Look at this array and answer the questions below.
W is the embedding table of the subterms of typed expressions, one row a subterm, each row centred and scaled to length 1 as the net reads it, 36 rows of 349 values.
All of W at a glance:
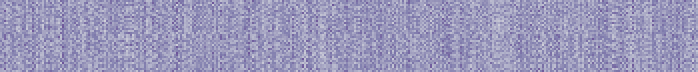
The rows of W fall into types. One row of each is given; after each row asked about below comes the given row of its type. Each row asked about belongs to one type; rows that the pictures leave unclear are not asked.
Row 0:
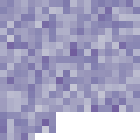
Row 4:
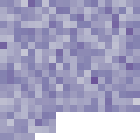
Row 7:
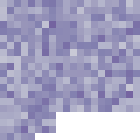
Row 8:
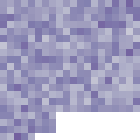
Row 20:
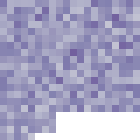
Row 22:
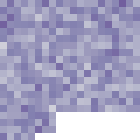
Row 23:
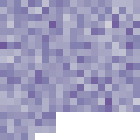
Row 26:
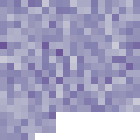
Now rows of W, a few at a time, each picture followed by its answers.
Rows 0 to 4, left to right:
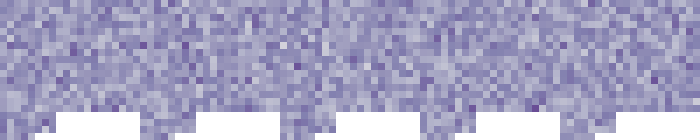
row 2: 20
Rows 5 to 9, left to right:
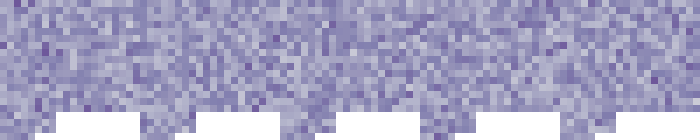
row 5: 8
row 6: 26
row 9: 4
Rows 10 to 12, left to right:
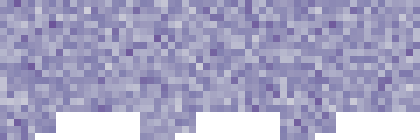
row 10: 0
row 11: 4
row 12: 23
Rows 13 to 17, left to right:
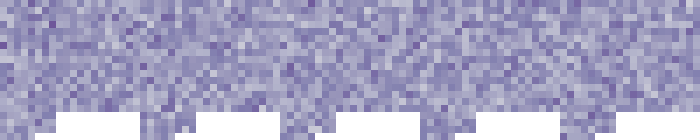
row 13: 7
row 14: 0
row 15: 4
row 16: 0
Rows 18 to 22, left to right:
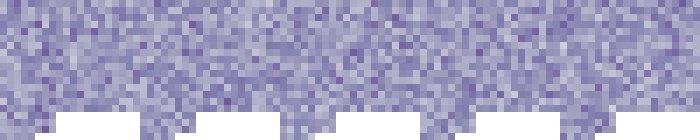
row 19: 23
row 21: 4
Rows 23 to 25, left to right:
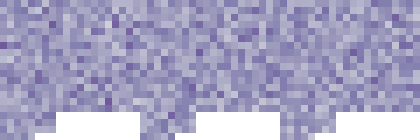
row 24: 4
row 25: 20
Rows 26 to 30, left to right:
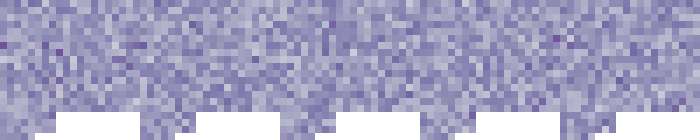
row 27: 23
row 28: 7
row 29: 26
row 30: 0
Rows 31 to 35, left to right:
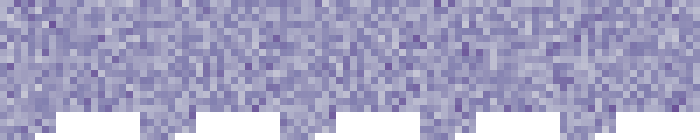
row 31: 7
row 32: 26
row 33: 26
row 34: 8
